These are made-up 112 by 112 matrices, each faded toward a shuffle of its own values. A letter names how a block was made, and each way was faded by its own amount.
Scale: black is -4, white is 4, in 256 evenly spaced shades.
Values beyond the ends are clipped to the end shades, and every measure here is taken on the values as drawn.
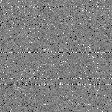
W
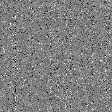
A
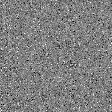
A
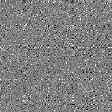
W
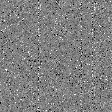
A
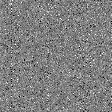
A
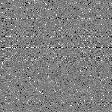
W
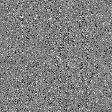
A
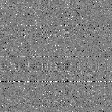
W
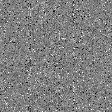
A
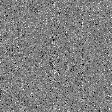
A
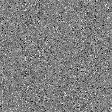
A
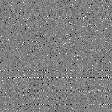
W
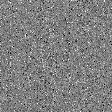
A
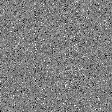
A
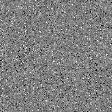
A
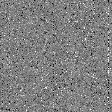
A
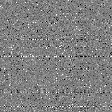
W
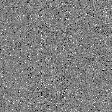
A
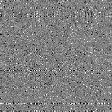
W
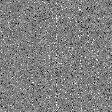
A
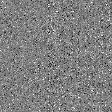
A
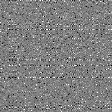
W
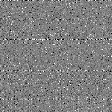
W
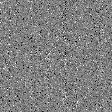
A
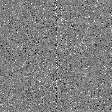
A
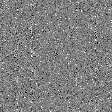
A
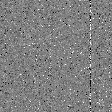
A
